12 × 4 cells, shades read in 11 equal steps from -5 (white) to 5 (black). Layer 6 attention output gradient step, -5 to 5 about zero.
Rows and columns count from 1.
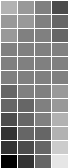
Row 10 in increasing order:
-2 1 1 3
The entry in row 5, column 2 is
0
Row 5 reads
0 0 0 0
